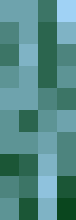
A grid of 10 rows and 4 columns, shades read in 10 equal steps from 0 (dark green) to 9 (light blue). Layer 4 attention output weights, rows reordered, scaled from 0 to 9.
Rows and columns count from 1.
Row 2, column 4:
7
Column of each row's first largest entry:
4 4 2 2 1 4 3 3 3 3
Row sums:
24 19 16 18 19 18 20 14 16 13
